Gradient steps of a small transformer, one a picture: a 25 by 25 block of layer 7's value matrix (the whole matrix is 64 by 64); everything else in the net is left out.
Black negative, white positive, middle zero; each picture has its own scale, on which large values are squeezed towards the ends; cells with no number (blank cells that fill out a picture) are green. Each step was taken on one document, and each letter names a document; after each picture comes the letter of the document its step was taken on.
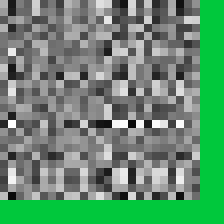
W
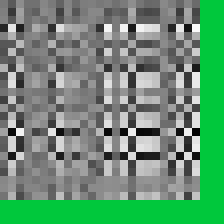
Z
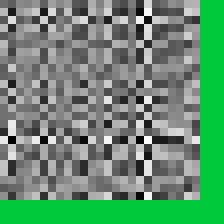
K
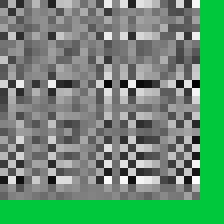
Z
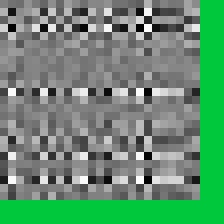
K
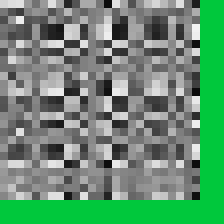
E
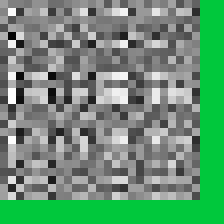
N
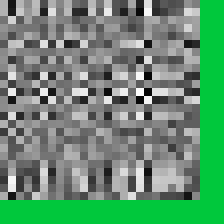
K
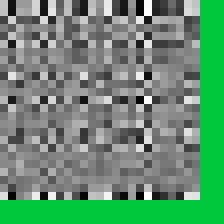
K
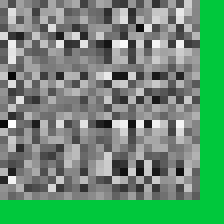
W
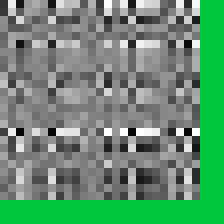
Z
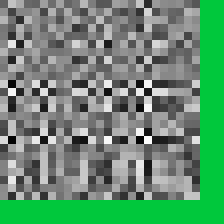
K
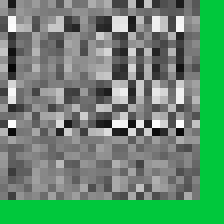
W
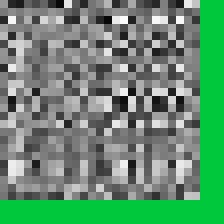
W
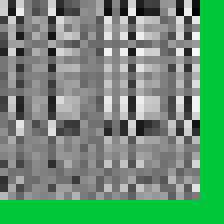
Z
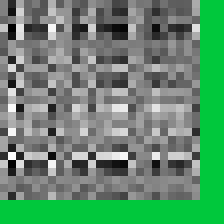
N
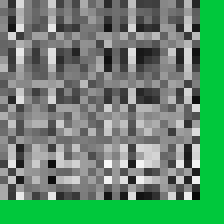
Z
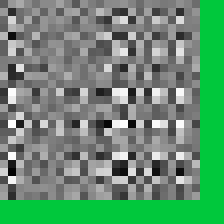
W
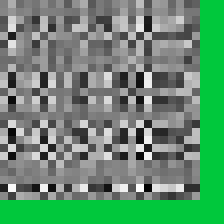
K
